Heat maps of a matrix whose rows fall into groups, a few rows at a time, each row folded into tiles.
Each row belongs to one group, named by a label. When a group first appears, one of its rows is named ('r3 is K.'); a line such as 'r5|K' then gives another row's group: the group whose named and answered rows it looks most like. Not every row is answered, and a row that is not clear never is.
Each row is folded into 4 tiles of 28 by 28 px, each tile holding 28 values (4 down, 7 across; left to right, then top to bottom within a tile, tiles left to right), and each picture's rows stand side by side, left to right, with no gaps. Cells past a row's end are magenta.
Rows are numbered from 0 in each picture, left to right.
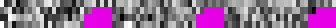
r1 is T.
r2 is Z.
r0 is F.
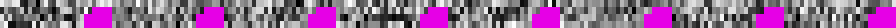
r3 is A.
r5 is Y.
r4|F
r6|Z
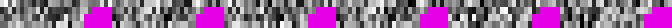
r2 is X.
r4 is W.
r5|W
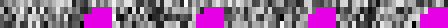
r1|A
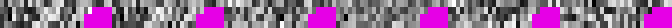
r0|W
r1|W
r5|Z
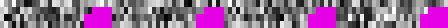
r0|A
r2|X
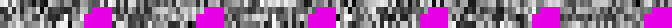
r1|W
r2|Z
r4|A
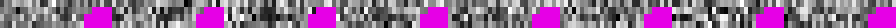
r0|Y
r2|A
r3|A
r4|A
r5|X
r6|Z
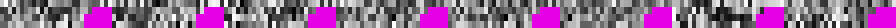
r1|W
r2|F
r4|X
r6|A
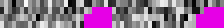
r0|Y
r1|Z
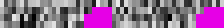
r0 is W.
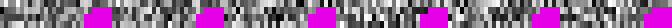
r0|T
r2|X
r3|Z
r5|Z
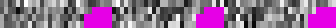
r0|Y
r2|W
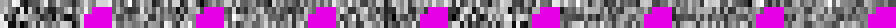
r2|F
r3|A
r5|T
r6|T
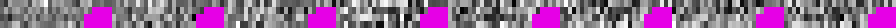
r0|T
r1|Y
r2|Y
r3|Z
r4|A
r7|X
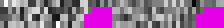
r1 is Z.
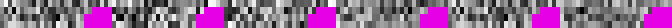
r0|X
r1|W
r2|W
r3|Y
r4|X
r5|A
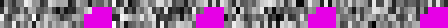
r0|Y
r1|F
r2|X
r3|Y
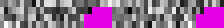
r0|Z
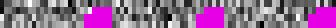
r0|Y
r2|Y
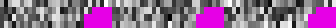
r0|W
